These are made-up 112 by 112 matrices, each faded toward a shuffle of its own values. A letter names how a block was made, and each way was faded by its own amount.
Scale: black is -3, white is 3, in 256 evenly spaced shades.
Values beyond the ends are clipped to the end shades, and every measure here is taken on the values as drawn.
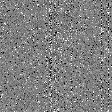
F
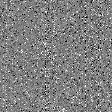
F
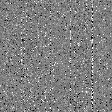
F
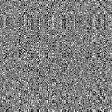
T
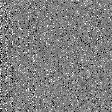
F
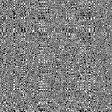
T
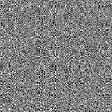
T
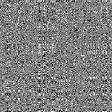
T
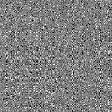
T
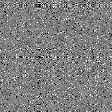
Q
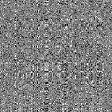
T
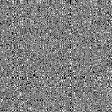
T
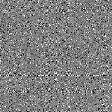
Q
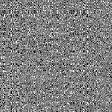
T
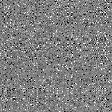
Q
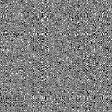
T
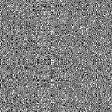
T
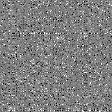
Q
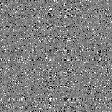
Q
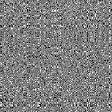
T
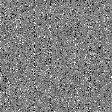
F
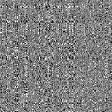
T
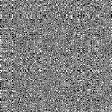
T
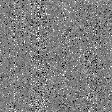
F
